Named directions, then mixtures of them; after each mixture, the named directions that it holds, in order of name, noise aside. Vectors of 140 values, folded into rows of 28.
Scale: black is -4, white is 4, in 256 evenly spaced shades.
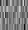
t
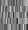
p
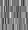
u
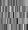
p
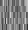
p, u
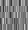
t, u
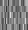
p, u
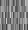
p, t, u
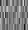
t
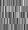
p, t, u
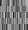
p, t, u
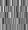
p, t, u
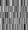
t, u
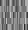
p, t, u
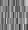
p, u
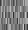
p, t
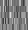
u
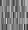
p, t, u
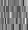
p, t, u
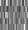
t
